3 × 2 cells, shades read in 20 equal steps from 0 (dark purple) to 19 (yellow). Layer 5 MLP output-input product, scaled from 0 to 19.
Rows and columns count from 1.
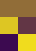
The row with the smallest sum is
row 1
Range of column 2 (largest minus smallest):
15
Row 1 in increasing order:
9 9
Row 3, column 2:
19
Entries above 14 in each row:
0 1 1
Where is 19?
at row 3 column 2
